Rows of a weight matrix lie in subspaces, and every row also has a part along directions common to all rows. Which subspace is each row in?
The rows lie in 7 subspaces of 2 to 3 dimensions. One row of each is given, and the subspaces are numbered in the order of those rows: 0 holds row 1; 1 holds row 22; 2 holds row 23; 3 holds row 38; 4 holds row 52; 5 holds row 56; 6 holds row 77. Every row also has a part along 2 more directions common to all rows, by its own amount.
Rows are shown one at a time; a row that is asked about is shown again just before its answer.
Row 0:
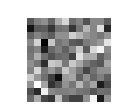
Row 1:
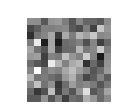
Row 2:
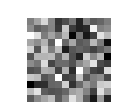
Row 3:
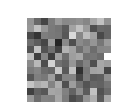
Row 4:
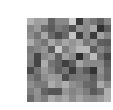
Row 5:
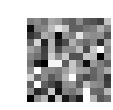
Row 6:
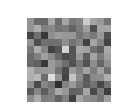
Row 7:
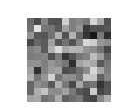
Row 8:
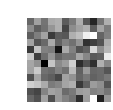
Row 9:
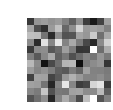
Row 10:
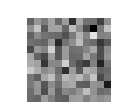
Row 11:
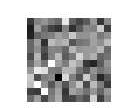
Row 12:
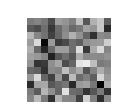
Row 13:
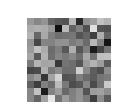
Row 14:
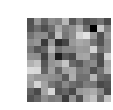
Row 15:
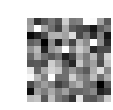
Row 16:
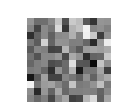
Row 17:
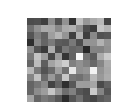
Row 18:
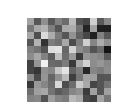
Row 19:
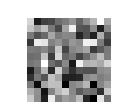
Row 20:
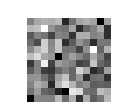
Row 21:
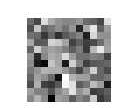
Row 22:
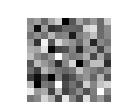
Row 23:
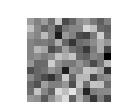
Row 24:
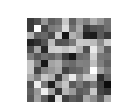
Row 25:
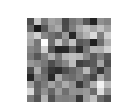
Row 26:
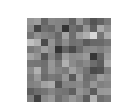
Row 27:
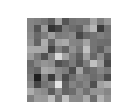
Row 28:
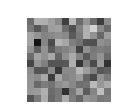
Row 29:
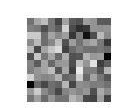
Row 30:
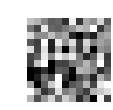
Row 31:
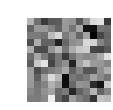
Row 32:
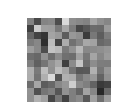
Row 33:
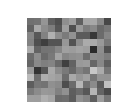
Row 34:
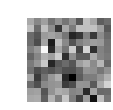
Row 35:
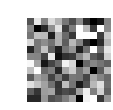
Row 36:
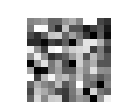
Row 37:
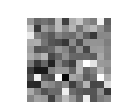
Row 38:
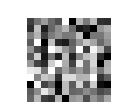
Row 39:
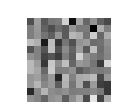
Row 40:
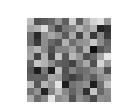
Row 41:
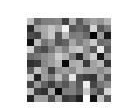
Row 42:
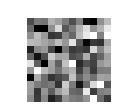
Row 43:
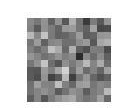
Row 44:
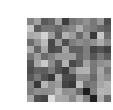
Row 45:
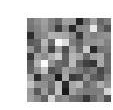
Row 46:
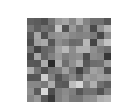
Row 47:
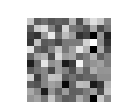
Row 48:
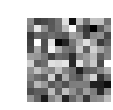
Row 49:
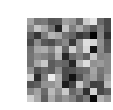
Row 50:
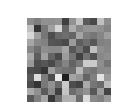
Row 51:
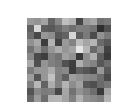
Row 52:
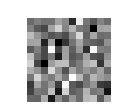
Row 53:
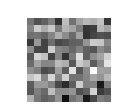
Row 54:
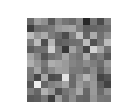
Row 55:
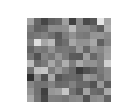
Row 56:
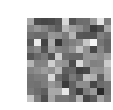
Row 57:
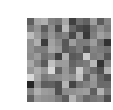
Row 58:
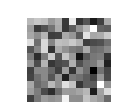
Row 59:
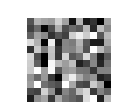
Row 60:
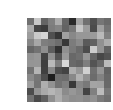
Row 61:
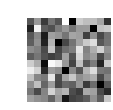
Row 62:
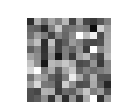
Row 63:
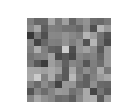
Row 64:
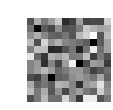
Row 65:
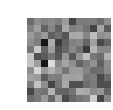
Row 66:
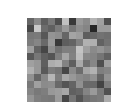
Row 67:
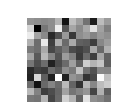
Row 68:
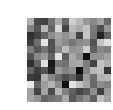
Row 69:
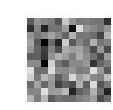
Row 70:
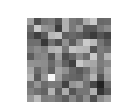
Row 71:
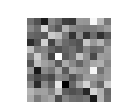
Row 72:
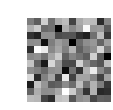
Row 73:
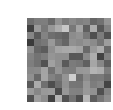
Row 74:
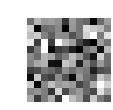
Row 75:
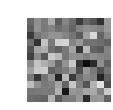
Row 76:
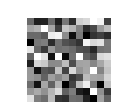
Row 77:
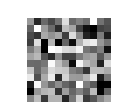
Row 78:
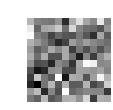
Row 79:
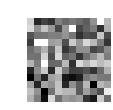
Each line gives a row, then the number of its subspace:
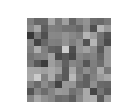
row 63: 6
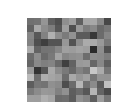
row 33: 5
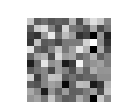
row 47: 0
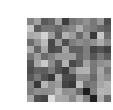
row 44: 2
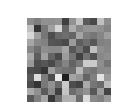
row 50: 4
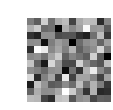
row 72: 2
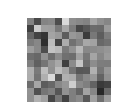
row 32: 2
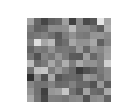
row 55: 5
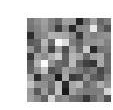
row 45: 4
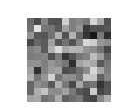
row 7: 0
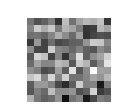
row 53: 1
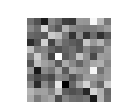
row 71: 1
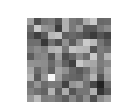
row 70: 2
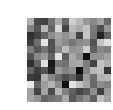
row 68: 3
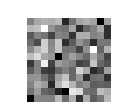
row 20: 5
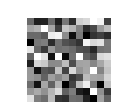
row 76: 1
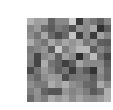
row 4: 1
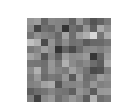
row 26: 0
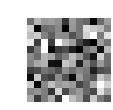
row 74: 0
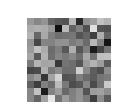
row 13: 3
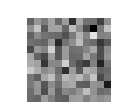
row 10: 4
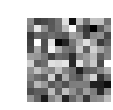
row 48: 5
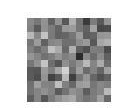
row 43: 6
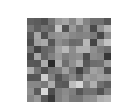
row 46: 3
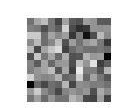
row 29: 3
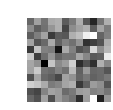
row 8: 3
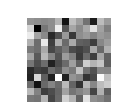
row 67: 4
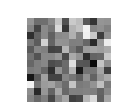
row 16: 3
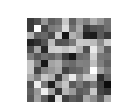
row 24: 0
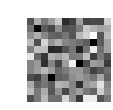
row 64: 1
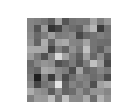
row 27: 1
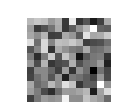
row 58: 1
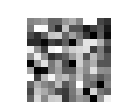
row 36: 5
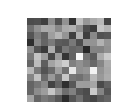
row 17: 1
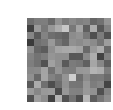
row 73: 0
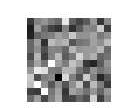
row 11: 4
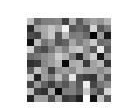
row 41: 0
